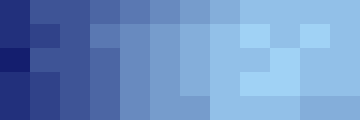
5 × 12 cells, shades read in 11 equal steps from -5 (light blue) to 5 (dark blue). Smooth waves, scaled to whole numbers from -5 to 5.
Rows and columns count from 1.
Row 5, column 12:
-3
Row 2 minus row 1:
0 1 0 -1 -1 -1 -1 -1 -1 0 -1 0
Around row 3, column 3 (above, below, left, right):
2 2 2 1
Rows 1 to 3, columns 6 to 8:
-1 -2 -3 / -2 -3 -4 / -2 -3 -4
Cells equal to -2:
6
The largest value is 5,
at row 3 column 1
